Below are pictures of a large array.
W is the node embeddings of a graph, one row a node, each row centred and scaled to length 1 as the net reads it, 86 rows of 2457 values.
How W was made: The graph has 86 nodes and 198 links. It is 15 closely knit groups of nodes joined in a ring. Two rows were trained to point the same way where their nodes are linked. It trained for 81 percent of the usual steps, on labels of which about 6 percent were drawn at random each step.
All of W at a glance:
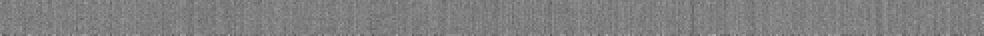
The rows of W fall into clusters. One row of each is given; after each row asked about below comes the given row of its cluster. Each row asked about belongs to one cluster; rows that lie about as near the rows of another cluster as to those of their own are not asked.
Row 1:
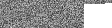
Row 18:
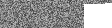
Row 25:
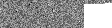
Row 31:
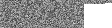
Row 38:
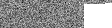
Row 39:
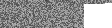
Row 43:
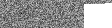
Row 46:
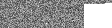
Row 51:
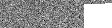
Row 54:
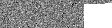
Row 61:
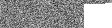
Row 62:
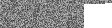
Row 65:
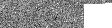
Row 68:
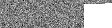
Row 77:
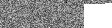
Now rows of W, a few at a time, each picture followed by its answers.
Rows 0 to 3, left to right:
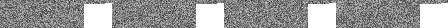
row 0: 46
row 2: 54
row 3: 65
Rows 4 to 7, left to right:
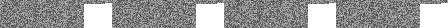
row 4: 62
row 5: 61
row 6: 62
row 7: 61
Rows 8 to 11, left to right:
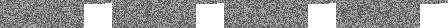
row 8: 61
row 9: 62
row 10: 46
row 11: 31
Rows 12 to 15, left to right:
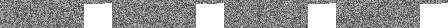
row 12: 18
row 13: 68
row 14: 62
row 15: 65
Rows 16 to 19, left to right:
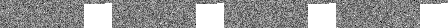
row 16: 46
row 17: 77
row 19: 31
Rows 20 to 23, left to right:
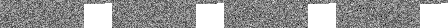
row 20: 43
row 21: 46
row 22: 43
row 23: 77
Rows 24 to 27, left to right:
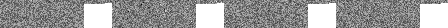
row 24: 39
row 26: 77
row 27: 25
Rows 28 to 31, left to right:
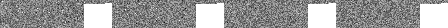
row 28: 65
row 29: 38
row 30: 25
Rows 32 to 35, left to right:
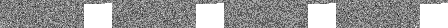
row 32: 54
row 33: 43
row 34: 68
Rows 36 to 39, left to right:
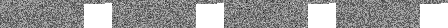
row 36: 65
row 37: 61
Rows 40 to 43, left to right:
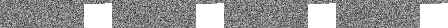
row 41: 54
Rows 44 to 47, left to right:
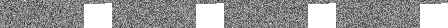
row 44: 51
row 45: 25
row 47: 38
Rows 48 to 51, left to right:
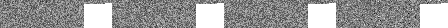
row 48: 38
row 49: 46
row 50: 39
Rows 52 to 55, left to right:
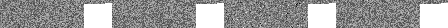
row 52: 51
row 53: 77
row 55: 39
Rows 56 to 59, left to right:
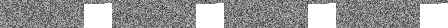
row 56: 31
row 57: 39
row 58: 68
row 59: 18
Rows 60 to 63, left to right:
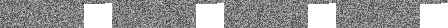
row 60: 39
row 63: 61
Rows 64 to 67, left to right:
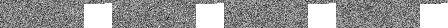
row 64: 25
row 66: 68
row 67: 31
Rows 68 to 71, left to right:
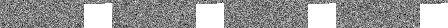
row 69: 62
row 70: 51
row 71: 31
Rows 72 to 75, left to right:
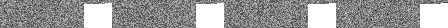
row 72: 38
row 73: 38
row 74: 62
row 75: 25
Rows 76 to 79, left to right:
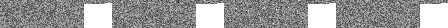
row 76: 31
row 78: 77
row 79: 68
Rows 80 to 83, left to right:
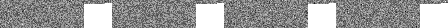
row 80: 68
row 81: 77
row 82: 1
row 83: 25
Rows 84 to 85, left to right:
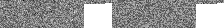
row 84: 46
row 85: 61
